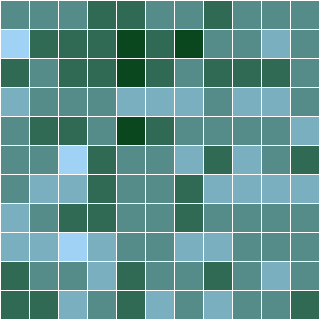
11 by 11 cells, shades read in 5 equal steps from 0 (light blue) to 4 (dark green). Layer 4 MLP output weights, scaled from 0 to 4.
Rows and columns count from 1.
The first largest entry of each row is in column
4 5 5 2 5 4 4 3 5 1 1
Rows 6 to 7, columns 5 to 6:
2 2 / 2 2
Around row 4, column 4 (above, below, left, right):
3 2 2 1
